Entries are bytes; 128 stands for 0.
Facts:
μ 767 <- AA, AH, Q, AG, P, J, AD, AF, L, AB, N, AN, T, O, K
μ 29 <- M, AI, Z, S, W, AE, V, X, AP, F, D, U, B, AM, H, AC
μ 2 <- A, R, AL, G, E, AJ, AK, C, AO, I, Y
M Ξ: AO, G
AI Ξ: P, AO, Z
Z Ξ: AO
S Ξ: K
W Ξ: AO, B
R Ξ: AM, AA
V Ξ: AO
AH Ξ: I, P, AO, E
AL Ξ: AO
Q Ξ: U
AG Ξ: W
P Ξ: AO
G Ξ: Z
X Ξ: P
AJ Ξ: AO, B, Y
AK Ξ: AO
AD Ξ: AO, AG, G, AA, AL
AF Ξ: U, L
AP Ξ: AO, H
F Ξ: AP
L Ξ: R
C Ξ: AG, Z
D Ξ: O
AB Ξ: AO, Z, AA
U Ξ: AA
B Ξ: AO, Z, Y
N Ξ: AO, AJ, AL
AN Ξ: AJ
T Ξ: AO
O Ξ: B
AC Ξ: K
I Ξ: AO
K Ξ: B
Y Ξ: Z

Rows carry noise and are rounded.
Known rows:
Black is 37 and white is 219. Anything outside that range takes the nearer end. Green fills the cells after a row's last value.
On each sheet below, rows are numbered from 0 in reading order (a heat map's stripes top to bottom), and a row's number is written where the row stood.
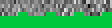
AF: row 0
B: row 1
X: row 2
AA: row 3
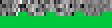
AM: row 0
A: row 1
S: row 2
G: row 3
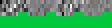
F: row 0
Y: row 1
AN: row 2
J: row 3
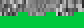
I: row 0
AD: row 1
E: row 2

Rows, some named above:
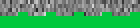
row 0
R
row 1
V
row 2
AG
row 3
U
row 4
R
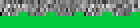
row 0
Q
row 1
R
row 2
C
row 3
Q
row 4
AK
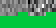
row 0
AG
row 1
F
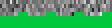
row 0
T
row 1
AH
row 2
K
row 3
V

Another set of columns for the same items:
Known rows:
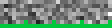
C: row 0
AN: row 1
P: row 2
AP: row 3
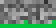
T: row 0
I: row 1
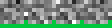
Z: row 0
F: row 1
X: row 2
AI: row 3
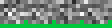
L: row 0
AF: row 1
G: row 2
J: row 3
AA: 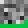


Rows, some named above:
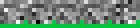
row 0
K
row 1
AA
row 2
Q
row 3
J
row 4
R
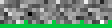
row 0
O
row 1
AJ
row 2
AH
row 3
AM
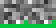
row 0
U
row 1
AE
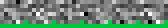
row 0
D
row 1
L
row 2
G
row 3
AJ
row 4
AD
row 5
AG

